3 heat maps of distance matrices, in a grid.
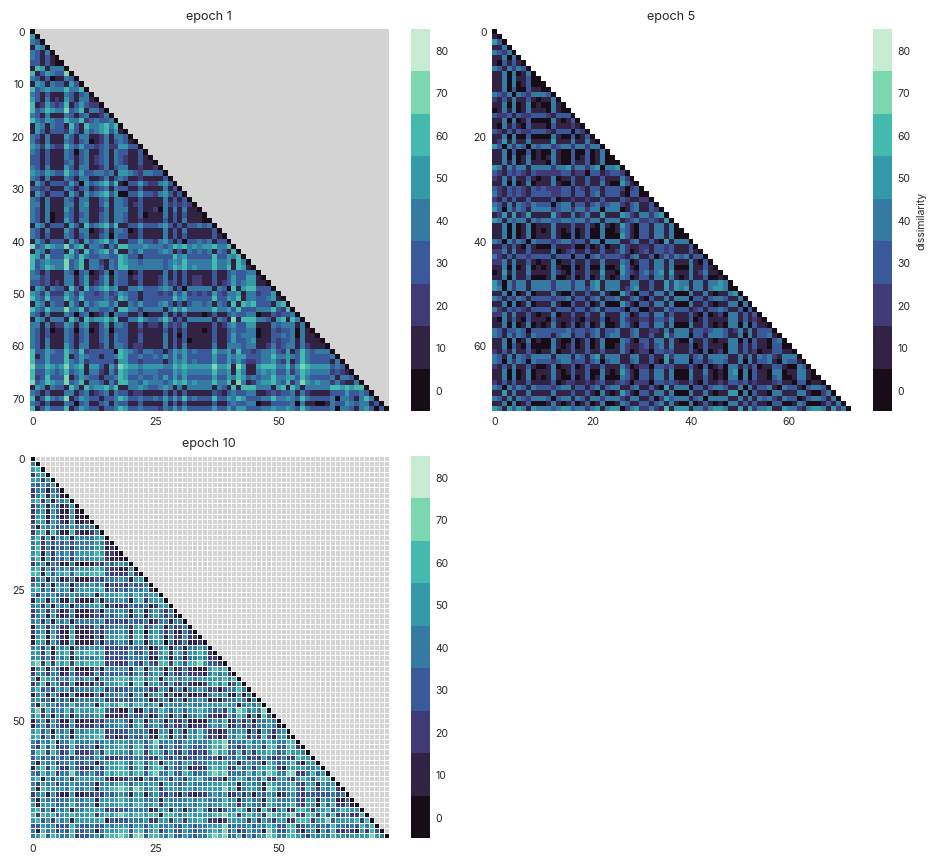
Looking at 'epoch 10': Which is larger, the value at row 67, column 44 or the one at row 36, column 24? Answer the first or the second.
the first
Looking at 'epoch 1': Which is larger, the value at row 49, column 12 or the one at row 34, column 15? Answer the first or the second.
the second
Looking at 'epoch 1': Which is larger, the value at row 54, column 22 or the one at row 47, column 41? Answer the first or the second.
the second
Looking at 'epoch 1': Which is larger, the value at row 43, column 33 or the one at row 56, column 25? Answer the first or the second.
the first
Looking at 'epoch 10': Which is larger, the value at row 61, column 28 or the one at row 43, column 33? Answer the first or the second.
the first
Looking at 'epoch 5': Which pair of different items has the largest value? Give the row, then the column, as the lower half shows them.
72, 35
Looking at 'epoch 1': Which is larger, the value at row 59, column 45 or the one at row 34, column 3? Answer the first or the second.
the first
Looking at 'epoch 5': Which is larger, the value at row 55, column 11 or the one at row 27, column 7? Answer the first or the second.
the second
